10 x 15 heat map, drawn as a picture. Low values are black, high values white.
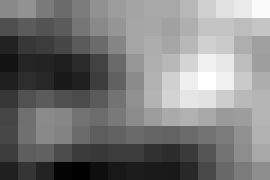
Roughest part: bottom left. Calmest part: top middle. Mirror symmetry: none. Lone odd cells: none. Slope: up to the top right.
